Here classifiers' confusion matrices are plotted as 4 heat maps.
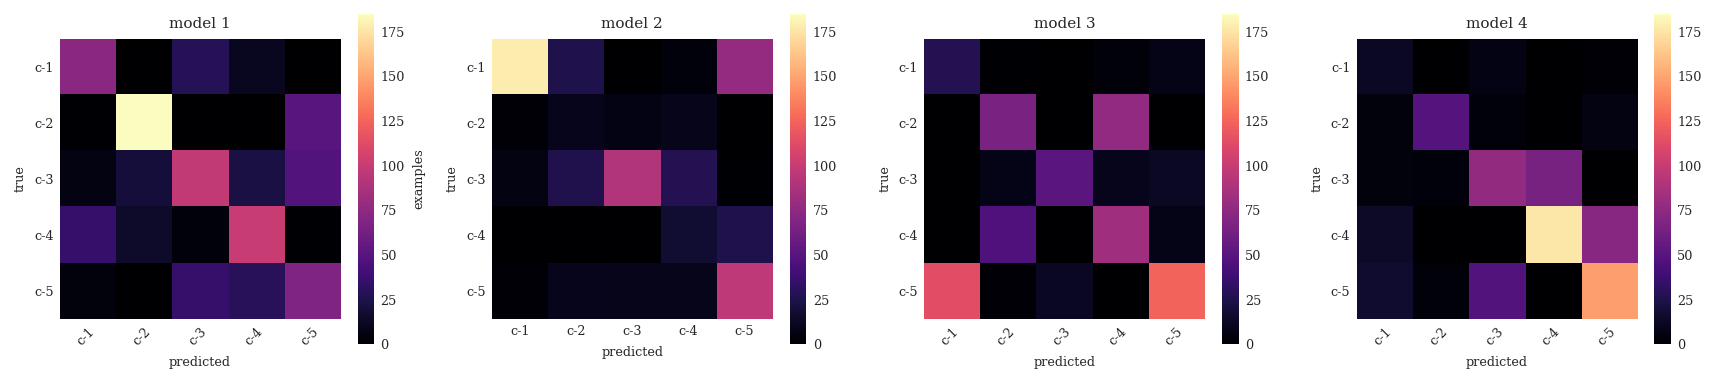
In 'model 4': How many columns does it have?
5
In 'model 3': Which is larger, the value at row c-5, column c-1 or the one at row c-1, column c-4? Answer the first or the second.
the first
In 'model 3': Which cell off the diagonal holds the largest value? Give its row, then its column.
c-5, c-1
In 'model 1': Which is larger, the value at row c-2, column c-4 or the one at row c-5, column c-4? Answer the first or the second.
the second
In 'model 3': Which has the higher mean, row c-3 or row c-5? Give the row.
c-5
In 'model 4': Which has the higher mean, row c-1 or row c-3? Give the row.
c-3
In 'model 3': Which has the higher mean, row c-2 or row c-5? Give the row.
c-5
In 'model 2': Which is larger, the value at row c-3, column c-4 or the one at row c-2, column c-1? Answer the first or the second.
the first
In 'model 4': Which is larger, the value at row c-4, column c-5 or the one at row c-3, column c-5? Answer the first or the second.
the first
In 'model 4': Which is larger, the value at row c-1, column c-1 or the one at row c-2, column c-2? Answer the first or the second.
the second
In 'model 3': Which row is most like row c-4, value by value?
c-2
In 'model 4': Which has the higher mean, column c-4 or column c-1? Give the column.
c-4
